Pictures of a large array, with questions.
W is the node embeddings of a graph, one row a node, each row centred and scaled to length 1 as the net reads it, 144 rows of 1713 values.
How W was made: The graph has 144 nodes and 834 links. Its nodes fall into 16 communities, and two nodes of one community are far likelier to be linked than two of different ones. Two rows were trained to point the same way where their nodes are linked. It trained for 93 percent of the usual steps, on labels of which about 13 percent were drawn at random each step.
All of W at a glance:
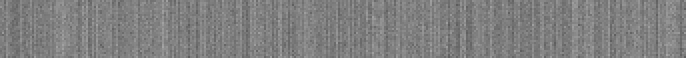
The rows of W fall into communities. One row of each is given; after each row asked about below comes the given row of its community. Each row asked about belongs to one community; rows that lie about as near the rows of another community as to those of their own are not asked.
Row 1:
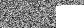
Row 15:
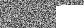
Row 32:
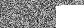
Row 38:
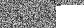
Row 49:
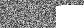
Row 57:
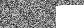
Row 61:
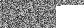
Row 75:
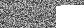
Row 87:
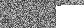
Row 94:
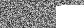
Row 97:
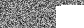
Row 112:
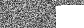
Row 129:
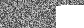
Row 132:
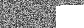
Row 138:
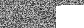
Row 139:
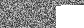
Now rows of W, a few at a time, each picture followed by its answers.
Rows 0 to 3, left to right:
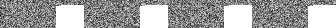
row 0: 75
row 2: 38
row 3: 112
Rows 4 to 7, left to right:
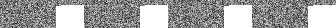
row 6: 38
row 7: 49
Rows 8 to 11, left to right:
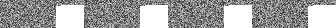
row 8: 61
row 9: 75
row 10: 132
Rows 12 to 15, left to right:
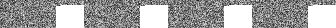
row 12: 97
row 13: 94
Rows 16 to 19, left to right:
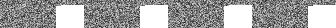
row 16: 112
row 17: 94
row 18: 38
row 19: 87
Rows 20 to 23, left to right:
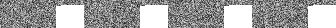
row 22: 75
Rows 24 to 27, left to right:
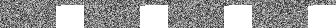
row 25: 94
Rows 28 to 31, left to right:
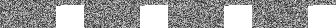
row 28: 97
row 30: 94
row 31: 1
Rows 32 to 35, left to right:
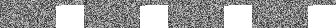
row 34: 132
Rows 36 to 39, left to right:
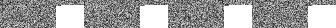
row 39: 15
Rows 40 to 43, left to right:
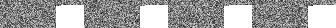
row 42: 57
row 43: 138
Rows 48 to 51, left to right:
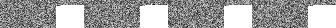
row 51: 139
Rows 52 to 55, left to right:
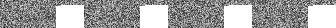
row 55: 138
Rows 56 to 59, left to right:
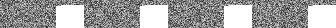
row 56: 75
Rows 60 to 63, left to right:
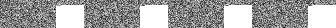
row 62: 15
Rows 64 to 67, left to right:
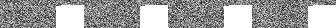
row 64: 38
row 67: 75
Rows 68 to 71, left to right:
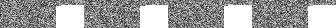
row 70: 61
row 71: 1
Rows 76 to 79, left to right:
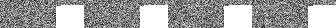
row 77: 97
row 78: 112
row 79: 139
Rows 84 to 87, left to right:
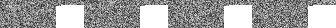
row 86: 129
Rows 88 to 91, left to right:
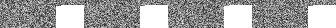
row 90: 49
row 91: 139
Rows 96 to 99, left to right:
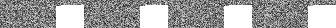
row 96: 38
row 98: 139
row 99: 32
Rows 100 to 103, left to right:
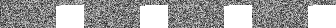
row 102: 112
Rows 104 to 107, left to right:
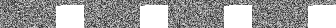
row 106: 129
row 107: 94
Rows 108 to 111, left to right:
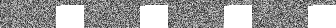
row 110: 61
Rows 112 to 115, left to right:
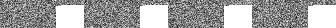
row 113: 57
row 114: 61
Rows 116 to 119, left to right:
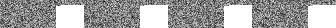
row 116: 97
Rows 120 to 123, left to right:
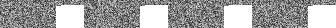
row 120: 94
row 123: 139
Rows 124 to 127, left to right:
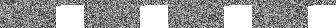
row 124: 138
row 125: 132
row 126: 49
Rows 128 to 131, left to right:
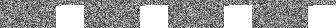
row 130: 97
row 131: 138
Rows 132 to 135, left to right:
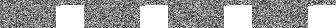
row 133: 112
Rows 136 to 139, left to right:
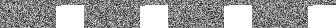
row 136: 139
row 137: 138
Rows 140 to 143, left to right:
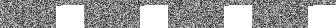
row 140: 38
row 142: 75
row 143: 87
